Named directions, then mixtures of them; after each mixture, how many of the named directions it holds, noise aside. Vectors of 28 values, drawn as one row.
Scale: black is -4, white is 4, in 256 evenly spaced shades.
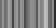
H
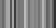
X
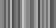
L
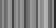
one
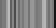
two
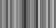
three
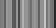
three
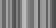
two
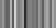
two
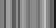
three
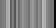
two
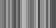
two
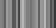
three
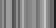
three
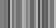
three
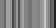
three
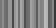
one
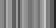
three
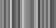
one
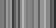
three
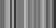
one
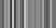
three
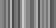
one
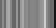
three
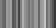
three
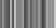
one
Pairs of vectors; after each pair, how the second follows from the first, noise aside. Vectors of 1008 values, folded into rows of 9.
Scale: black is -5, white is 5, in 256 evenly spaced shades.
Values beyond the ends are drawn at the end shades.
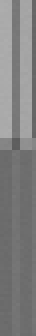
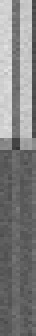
scaled up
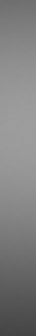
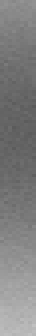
negated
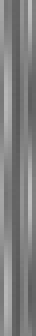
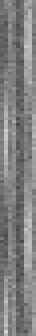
reversed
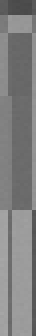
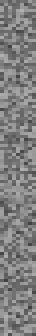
shuffled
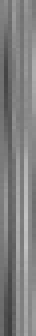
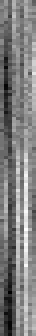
scaled up
